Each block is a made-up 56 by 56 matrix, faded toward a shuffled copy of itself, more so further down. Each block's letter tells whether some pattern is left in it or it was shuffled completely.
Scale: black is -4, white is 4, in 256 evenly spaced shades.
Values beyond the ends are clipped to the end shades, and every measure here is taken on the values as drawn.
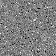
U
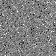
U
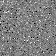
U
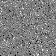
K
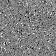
U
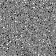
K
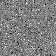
K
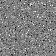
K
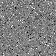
U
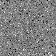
U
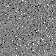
K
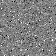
U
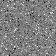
K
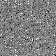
U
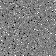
K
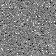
U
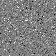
K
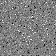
U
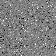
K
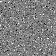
U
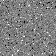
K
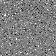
U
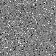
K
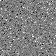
U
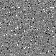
K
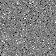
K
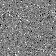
U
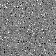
K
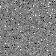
U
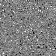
U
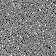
U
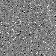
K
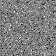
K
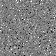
U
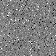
K
